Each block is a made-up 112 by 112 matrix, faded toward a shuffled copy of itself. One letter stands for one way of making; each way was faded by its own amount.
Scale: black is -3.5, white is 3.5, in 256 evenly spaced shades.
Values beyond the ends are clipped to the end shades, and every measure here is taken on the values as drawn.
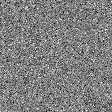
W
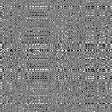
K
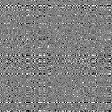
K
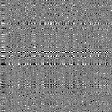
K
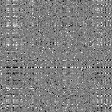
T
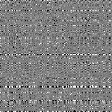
K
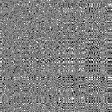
T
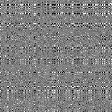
K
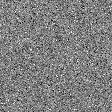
W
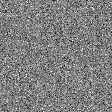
W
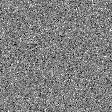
W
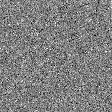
W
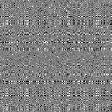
K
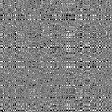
K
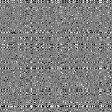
K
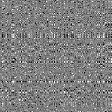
T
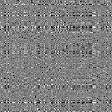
K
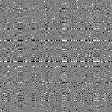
K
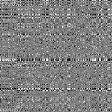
K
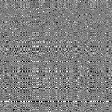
K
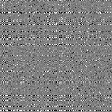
K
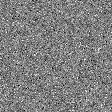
W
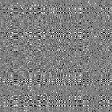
K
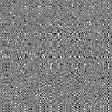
T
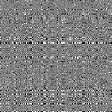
K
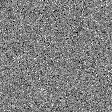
W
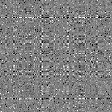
T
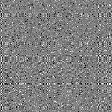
T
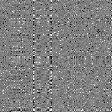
T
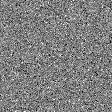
W
